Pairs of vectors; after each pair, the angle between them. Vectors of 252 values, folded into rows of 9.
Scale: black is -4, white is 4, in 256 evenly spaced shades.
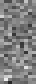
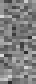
nearly parallel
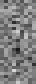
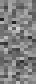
partly aligned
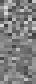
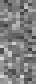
orthogonal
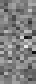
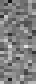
partly aligned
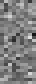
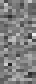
nearly opposite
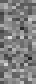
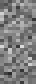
partly opposed
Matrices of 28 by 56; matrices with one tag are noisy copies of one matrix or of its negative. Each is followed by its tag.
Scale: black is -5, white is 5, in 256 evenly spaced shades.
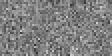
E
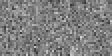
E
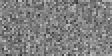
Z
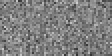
Z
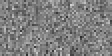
E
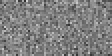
Z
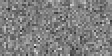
E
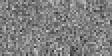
E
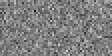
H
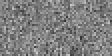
E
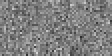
E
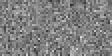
E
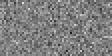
H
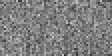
Z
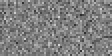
H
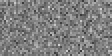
H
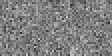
E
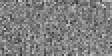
Z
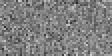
Z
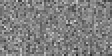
Z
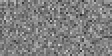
H
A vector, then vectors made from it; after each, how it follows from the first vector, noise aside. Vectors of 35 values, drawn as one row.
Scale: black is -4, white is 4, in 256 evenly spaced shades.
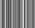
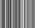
copied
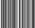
wrapped around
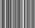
copied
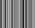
negated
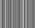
shrunk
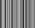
negated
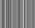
shrunk
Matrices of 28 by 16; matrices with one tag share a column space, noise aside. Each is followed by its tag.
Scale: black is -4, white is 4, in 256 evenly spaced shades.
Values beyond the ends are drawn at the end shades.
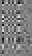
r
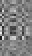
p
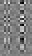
r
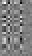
r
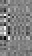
p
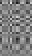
r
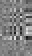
p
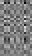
r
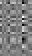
r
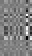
p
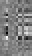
p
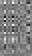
r
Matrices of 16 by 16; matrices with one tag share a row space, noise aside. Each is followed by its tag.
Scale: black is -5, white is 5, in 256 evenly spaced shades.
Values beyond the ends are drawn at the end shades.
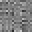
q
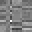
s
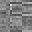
s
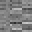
s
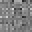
q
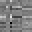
s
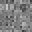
q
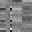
s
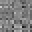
q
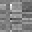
s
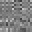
q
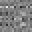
q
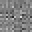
q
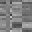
s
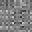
q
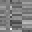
s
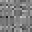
q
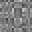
q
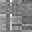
s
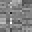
s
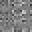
q
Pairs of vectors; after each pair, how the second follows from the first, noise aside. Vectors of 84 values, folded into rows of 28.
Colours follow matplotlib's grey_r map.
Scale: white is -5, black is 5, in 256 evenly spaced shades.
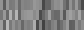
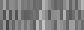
negated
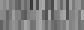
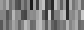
scaled up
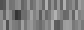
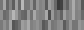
wrapped around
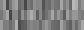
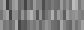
copied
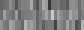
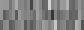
negated
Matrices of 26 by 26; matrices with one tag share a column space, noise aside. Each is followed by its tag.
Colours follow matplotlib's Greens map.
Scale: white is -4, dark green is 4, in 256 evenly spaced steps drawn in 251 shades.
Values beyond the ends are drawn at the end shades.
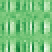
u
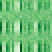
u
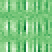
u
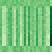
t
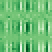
u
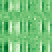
u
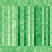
t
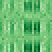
u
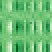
u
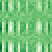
u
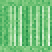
t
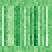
t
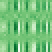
u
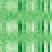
u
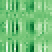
u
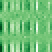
u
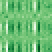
u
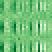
u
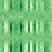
u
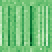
t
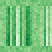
t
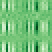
u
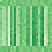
t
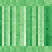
t
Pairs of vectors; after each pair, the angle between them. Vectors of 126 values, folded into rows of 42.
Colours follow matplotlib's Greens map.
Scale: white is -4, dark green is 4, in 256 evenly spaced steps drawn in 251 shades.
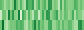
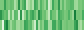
nearly opposite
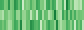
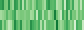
nearly parallel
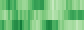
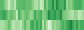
nearly opposite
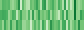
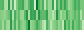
orthogonal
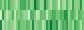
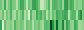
partly aligned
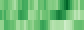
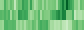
nearly parallel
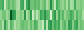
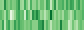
nearly opposite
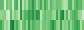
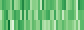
partly opposed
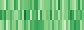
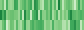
nearly parallel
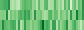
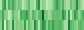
orthogonal
